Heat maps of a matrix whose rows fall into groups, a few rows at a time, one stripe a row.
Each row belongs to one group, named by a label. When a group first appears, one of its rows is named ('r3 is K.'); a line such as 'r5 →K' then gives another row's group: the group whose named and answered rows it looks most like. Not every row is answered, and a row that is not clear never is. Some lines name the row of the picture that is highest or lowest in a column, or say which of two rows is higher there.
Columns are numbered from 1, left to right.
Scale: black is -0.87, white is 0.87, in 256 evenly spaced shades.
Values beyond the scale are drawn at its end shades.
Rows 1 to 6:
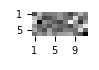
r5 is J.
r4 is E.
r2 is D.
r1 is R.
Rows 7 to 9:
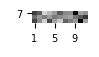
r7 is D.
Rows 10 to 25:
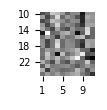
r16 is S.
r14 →J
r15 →R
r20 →S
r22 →J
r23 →R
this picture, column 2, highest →15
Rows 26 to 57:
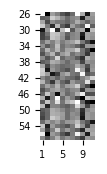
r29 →J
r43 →J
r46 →S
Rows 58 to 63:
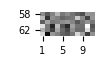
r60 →R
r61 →J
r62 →J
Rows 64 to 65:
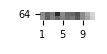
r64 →E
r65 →E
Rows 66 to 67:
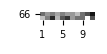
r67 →J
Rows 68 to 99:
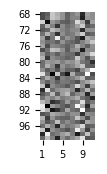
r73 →S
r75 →E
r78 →E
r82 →E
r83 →J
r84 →S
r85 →E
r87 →R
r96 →S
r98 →R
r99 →S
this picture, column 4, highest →74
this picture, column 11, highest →82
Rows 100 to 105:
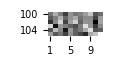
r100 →S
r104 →S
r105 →E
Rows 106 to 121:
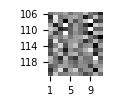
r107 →R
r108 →S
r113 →R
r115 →S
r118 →J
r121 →R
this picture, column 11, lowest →112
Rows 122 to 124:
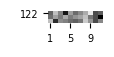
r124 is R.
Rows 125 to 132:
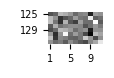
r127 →J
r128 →R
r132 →E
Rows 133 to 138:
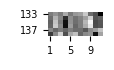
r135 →S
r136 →S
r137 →E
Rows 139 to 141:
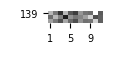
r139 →J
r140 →S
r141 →J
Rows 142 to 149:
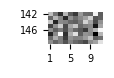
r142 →J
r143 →S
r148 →S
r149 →E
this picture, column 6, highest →147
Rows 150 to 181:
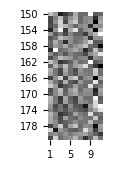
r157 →S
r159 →R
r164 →J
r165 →J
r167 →J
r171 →J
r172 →J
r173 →E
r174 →E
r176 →J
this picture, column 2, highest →159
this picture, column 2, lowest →179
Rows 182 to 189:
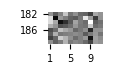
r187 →R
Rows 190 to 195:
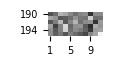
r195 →E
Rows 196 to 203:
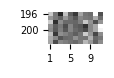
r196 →J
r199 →E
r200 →E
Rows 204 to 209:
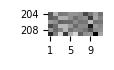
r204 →R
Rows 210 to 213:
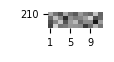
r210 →J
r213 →R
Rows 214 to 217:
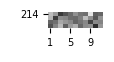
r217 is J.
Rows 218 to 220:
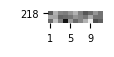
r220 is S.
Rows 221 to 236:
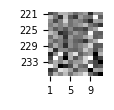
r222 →J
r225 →E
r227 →S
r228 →E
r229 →S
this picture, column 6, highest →231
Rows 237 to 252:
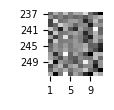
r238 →E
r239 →R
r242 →R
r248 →J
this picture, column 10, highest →241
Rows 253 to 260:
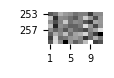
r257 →E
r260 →S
